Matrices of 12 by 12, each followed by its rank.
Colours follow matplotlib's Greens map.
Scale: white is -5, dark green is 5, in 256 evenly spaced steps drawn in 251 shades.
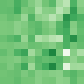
two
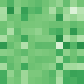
two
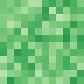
full rank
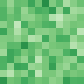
full rank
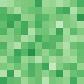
full rank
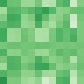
two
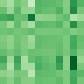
two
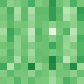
two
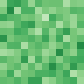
full rank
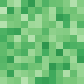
full rank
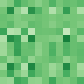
two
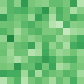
full rank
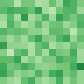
full rank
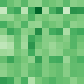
two
